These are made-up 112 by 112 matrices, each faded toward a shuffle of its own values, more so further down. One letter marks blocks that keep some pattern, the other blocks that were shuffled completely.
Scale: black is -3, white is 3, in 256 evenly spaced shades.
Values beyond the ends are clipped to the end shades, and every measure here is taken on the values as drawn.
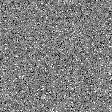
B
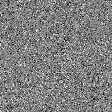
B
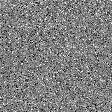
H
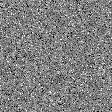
H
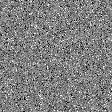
H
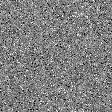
H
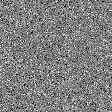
H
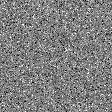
H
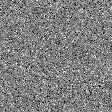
H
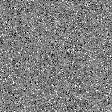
B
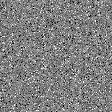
B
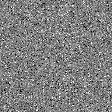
B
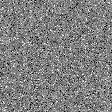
B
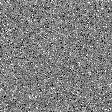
H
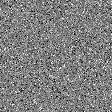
H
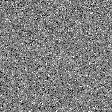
B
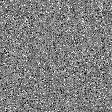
H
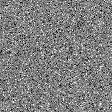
B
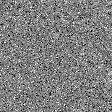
H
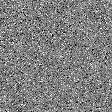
B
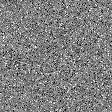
H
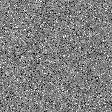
H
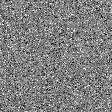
B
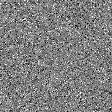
B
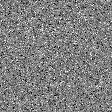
H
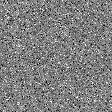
H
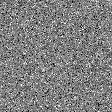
H
